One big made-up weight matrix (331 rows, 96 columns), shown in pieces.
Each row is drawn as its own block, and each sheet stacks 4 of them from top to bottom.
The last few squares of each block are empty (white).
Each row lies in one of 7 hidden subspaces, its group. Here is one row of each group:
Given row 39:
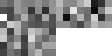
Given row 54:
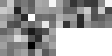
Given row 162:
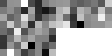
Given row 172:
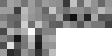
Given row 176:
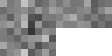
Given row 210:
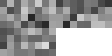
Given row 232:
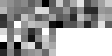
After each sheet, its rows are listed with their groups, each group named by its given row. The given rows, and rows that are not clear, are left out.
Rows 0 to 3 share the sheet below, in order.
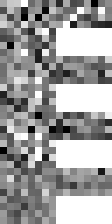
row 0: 176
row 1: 39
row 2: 39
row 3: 210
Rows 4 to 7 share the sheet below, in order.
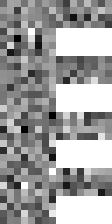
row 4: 172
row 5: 210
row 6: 172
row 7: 172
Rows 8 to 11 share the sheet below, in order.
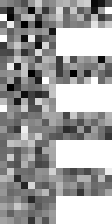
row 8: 39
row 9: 210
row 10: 172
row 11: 54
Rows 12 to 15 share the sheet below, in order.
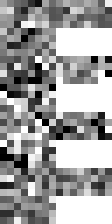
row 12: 210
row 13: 39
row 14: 39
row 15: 232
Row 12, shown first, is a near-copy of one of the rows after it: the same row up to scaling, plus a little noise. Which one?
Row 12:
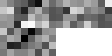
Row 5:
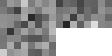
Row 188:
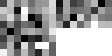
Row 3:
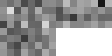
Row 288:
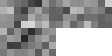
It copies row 288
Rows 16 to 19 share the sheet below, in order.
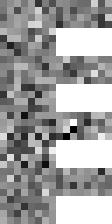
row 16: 39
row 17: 162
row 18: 176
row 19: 210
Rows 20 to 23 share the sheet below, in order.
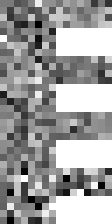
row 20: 39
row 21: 39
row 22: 176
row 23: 162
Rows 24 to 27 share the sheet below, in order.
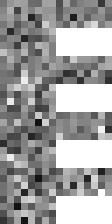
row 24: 210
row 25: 172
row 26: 39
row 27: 54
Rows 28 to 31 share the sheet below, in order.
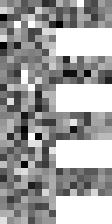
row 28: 232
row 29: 172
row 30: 176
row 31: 210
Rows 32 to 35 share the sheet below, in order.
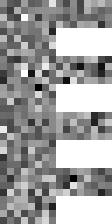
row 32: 172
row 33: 176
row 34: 39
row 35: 176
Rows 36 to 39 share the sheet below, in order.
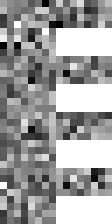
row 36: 232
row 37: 39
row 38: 210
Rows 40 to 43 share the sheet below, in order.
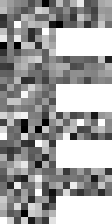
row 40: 232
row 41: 210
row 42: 176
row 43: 54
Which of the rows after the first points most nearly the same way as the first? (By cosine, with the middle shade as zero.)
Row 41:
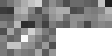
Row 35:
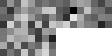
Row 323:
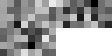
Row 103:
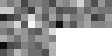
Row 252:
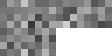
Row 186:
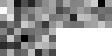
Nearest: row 35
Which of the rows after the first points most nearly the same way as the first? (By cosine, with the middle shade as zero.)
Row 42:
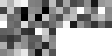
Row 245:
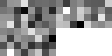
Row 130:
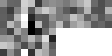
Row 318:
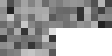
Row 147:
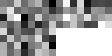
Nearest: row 245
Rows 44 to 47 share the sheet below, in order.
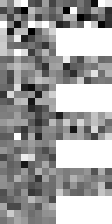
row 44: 210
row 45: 162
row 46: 54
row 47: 39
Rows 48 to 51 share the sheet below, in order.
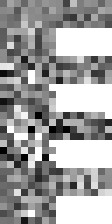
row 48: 172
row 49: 232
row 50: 39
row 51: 54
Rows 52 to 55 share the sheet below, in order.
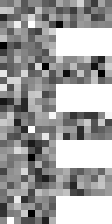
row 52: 232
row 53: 39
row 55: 162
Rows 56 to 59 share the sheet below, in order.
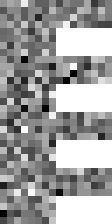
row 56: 176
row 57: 176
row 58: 172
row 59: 232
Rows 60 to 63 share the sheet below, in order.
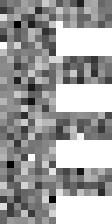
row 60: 232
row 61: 54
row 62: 162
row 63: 172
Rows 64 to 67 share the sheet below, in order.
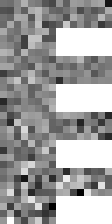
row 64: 54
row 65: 232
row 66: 54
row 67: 162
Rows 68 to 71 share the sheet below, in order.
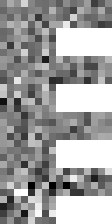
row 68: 176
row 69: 232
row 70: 176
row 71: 39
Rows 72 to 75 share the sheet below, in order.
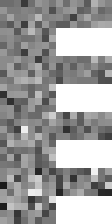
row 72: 176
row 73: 39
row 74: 172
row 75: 39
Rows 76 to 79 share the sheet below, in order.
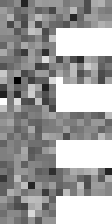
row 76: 176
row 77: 232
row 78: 54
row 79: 54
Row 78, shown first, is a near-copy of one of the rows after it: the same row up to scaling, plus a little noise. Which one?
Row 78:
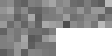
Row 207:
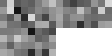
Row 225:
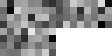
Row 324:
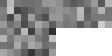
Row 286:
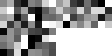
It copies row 286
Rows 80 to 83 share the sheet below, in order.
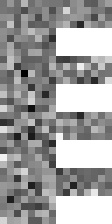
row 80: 162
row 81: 54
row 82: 232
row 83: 210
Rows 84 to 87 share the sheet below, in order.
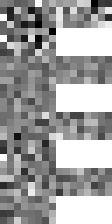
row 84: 39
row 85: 232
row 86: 232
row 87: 232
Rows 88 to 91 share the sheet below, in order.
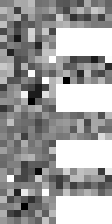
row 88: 172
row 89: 54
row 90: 54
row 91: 210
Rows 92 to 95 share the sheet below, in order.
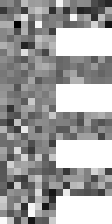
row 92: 54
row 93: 162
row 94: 172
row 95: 54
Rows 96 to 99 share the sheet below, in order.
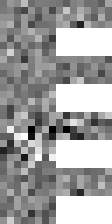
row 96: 162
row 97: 162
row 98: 39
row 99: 162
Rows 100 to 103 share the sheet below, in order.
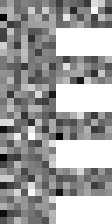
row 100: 39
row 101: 162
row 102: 232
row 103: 232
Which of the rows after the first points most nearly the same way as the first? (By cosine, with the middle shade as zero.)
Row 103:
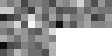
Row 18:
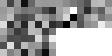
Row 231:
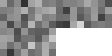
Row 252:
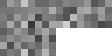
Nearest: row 231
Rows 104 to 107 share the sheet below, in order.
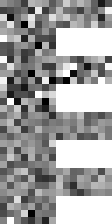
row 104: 39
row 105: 176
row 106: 172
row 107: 162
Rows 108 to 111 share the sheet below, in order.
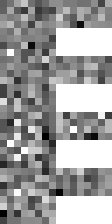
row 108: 162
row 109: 232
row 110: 210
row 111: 232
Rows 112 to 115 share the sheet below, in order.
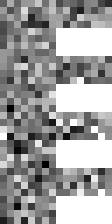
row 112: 210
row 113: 162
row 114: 176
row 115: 54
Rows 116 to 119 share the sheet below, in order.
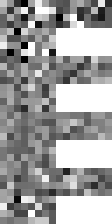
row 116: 162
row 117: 176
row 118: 176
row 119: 162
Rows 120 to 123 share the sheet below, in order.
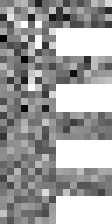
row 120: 39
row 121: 176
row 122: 176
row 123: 210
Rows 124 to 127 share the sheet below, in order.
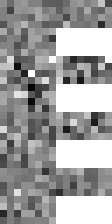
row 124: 54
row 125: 54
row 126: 39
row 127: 232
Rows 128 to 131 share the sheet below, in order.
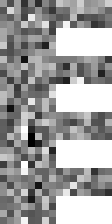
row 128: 210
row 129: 162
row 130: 176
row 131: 176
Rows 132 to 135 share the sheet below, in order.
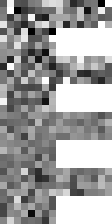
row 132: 54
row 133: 210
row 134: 39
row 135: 162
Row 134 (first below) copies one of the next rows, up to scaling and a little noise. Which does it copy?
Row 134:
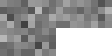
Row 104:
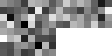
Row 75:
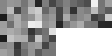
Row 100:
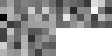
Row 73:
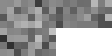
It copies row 104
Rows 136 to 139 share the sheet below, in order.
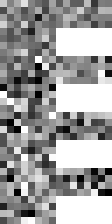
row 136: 176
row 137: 39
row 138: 172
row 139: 54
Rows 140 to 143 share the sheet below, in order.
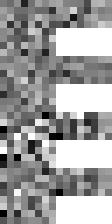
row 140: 176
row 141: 39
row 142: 232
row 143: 232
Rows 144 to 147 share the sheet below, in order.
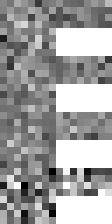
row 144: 39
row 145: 54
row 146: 210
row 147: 172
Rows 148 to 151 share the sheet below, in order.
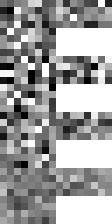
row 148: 210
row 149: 232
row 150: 176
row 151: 176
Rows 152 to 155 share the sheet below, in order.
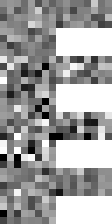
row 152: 39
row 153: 176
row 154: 232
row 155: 232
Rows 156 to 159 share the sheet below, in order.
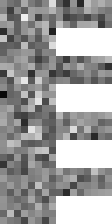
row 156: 172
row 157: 39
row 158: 210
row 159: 176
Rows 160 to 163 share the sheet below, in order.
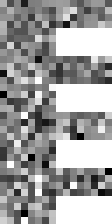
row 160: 176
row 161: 39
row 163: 54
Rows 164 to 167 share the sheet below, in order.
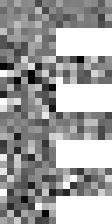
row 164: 39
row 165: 232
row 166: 232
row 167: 176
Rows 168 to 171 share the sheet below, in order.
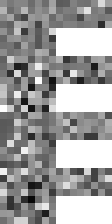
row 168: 54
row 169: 54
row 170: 210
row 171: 176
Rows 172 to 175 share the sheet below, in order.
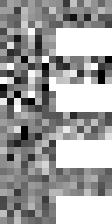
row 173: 232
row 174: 172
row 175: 232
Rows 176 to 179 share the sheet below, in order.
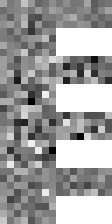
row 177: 54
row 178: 162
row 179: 210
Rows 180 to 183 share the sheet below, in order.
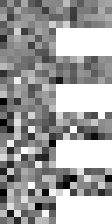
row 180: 162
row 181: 232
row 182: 210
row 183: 176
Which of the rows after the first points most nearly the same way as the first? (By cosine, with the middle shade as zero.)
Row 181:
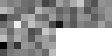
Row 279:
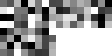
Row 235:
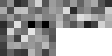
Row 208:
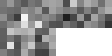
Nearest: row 208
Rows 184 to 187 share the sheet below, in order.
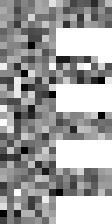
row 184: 54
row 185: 54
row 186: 210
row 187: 232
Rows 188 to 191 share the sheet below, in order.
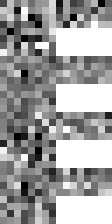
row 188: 210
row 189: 172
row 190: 39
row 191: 172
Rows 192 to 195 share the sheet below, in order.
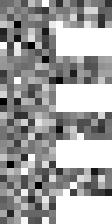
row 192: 232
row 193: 232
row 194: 162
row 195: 176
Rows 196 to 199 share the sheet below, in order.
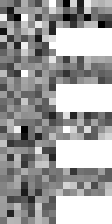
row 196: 172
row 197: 172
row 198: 172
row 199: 172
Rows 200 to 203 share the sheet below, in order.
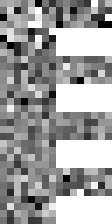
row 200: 39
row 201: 162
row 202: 232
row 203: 162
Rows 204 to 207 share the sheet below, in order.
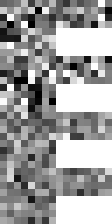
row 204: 39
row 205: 39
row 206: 162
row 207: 54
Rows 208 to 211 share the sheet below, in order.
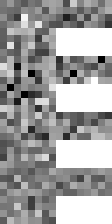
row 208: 172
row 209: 210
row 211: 172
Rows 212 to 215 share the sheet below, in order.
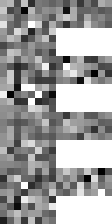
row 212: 210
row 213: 162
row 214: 162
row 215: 54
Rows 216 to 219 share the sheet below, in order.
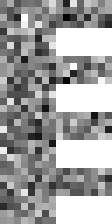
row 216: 172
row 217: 176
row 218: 39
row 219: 39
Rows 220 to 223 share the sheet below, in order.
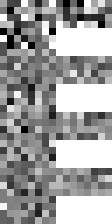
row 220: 172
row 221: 172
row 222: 172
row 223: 39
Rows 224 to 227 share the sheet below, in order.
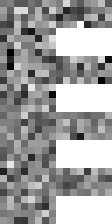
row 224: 162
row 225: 54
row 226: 162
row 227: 176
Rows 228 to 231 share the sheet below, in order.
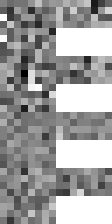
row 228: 39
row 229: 176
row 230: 210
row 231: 162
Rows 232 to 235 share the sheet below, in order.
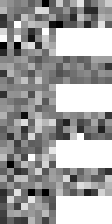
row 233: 39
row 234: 162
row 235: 210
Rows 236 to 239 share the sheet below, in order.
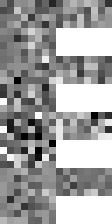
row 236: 54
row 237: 232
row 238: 39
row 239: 210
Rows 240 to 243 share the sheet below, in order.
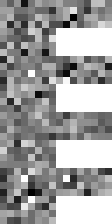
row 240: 176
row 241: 176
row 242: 162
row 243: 210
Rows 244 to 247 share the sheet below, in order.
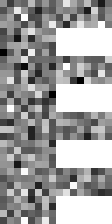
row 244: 54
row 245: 162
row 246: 232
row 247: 176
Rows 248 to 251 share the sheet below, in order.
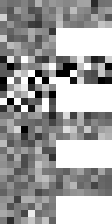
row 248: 39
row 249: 176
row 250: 172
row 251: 162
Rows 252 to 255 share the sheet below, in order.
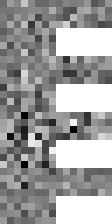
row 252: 176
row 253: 172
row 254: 176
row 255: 172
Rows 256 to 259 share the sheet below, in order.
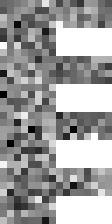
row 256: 232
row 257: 39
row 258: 210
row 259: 176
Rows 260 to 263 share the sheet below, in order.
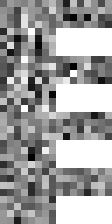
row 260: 172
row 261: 176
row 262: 54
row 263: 232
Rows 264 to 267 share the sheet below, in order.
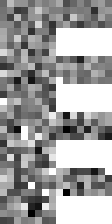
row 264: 54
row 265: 232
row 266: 172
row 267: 54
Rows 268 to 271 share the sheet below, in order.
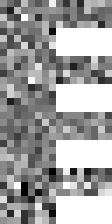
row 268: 172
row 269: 39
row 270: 39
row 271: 172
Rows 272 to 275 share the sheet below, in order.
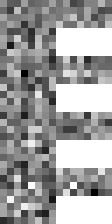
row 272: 172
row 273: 172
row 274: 176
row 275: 210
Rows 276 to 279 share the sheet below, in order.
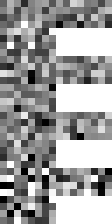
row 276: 172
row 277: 232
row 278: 162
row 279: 232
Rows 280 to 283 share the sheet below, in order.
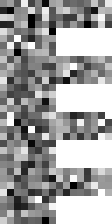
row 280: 232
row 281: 176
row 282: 54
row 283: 176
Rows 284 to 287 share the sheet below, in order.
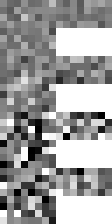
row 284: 172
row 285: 172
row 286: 54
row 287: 232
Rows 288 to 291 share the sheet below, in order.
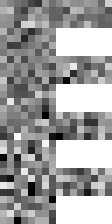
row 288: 210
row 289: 176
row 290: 232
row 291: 232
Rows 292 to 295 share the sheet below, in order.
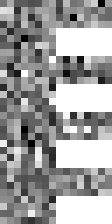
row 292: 210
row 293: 172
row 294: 172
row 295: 54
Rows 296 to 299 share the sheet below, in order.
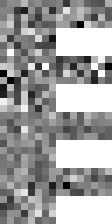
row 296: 162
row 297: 39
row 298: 172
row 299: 39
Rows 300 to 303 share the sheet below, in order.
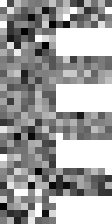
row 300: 176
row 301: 172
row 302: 232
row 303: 39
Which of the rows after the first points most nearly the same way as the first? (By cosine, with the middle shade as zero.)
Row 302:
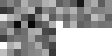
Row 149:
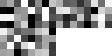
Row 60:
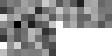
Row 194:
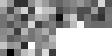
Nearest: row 60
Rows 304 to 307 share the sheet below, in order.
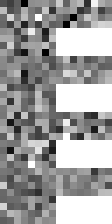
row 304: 176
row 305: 172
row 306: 162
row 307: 39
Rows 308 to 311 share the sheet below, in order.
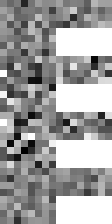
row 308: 176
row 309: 39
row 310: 210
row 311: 232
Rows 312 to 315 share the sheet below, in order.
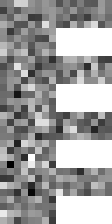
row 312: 210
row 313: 54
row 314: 162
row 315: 232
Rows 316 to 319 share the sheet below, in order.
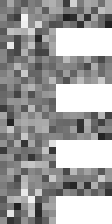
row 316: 172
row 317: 54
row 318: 54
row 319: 172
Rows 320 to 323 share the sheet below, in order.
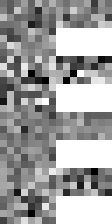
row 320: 39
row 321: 210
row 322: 172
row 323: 54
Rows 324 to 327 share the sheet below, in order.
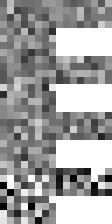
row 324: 54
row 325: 172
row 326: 54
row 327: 39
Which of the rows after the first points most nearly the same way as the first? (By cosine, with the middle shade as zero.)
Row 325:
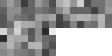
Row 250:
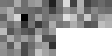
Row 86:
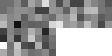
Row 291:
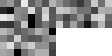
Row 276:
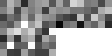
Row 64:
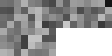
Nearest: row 276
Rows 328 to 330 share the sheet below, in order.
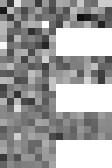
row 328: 210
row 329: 232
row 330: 232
